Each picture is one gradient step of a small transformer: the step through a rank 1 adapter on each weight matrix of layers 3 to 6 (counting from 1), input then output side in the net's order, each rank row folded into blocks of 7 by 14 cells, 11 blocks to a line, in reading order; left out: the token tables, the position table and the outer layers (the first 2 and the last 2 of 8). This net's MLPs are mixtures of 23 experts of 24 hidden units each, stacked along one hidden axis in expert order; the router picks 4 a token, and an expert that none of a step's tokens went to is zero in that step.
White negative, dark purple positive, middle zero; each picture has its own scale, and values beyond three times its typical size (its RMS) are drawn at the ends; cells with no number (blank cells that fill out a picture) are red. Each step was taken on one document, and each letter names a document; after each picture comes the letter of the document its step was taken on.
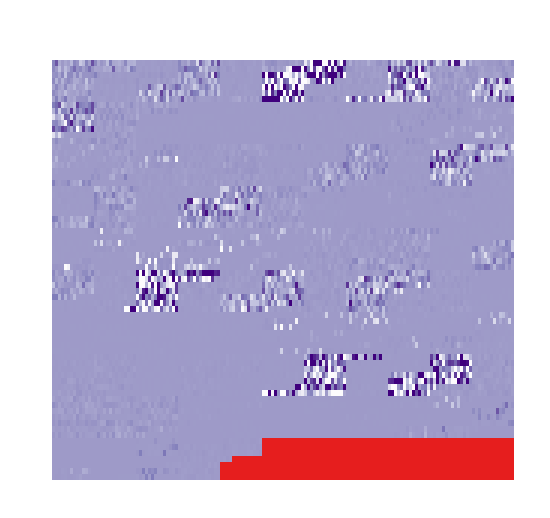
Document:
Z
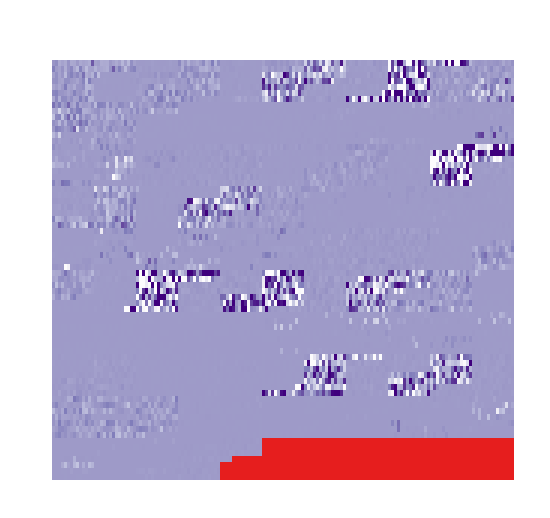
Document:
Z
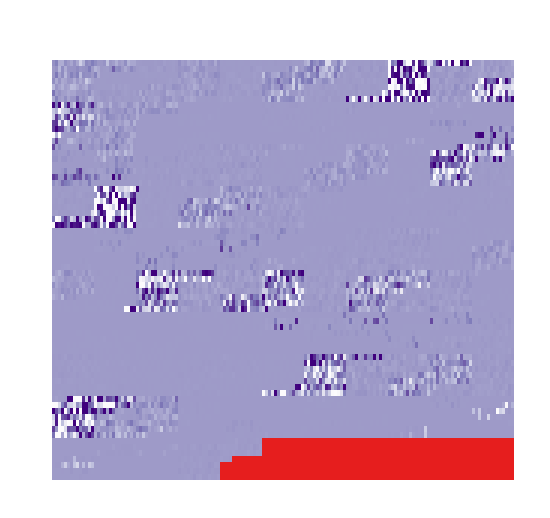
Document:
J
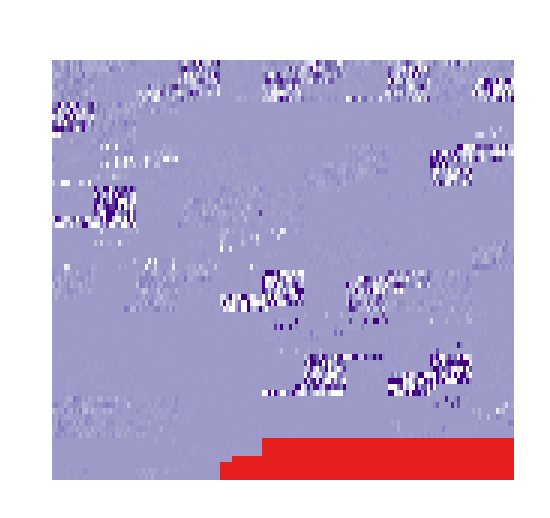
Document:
Z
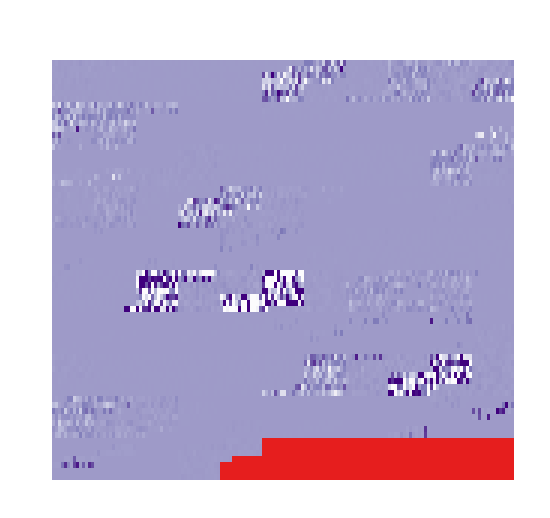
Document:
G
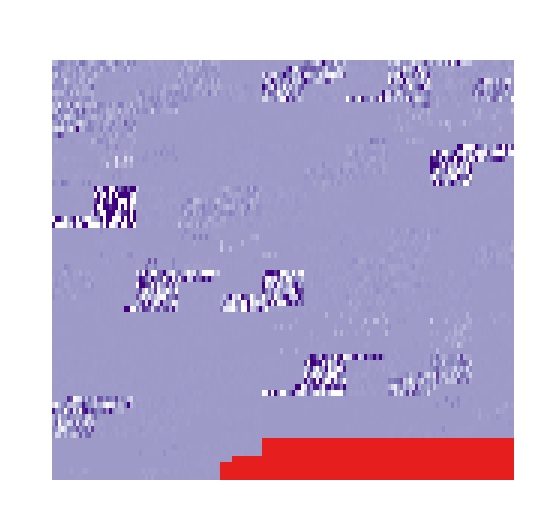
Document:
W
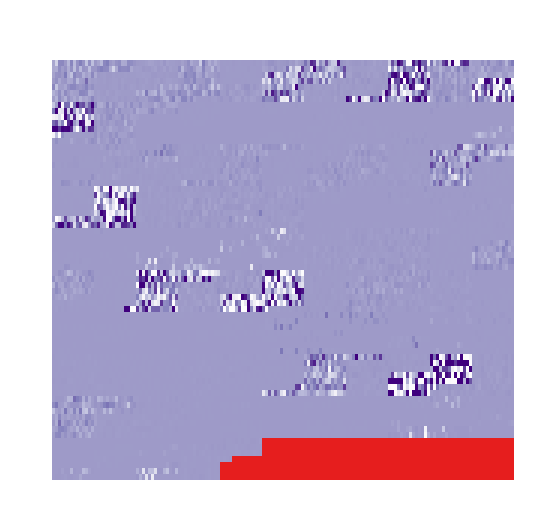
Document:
Z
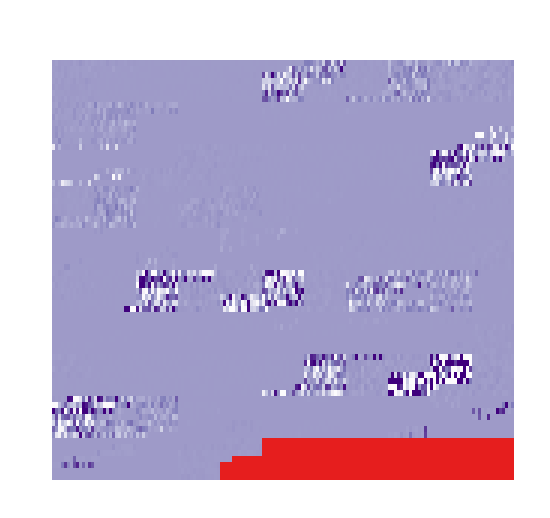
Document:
G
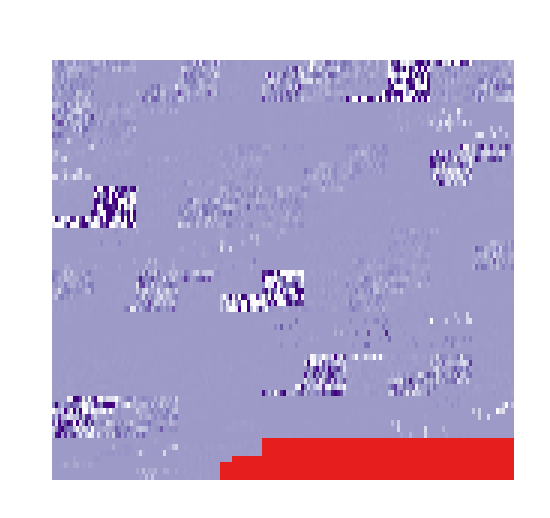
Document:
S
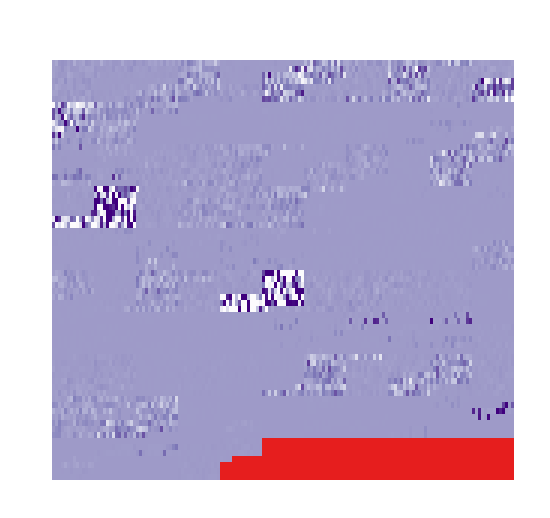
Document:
J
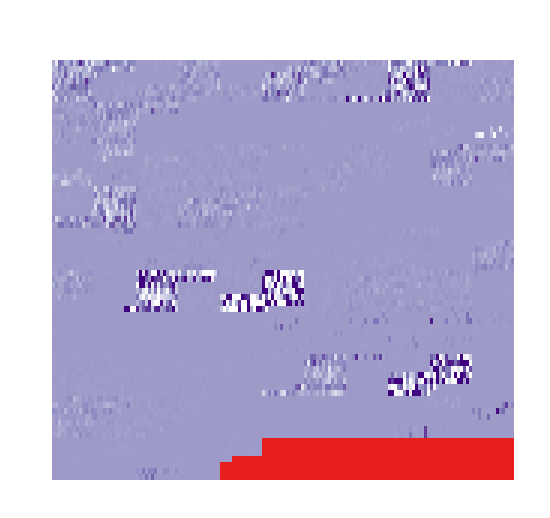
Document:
J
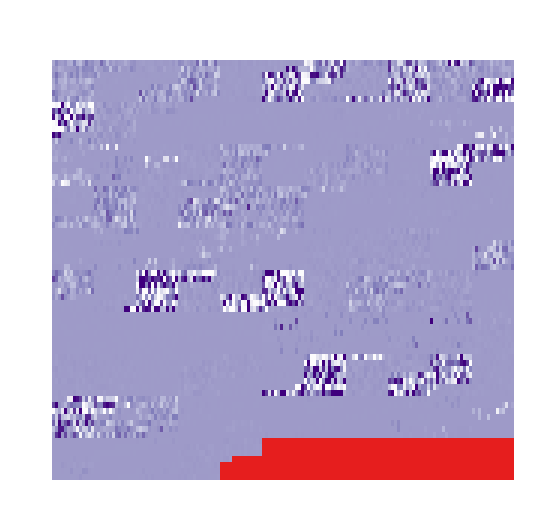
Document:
S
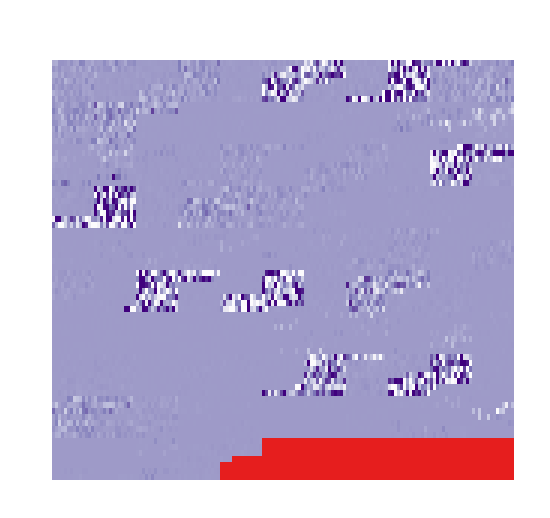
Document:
W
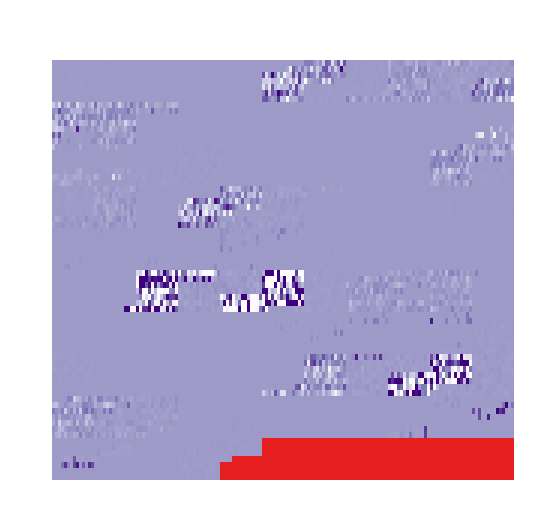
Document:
G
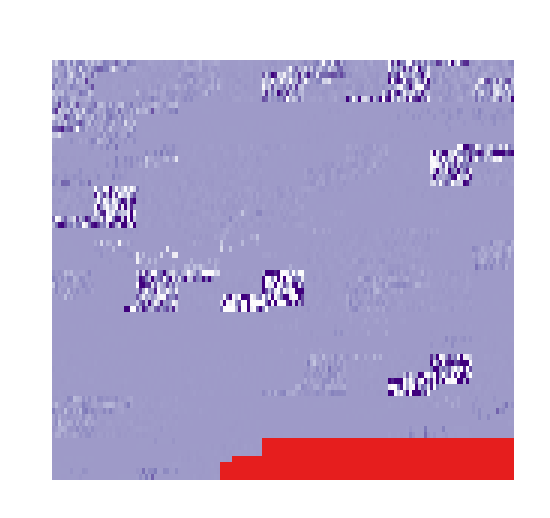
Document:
W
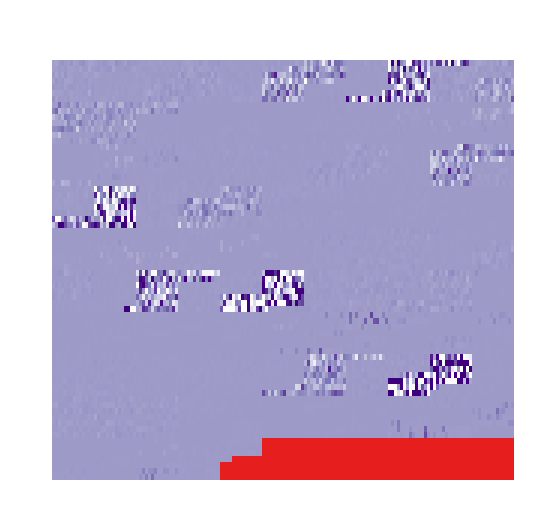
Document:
W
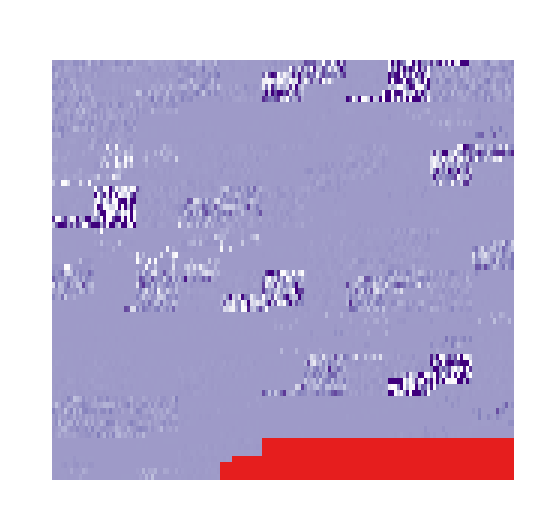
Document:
W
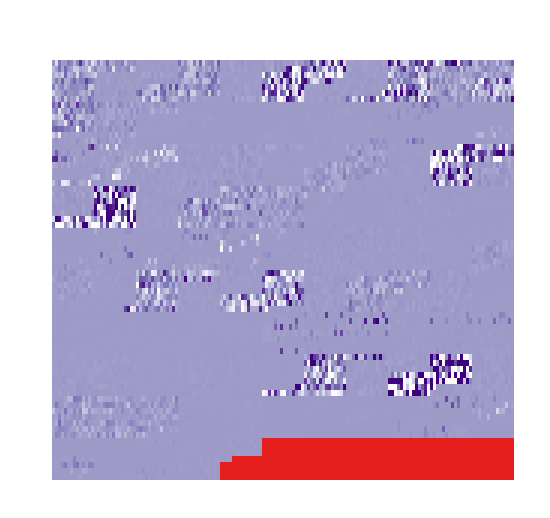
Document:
Z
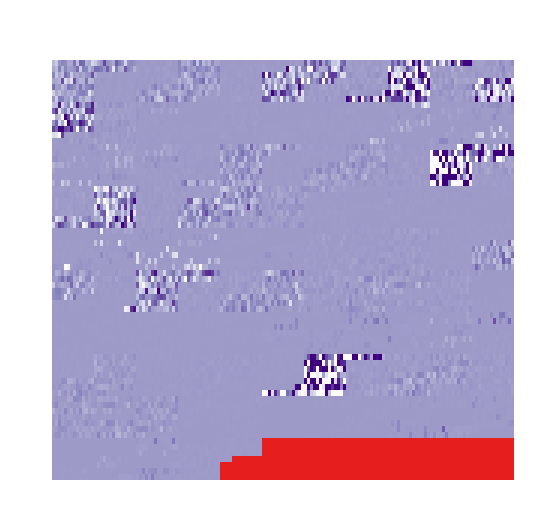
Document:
Z
